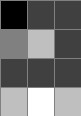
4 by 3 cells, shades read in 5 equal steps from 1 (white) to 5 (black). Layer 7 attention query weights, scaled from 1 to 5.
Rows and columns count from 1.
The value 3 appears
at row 2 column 1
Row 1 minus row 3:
1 0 0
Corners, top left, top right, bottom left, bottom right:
5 4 2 2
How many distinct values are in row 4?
2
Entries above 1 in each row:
3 3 3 2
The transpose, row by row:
5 3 4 2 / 4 2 4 1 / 4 4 4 2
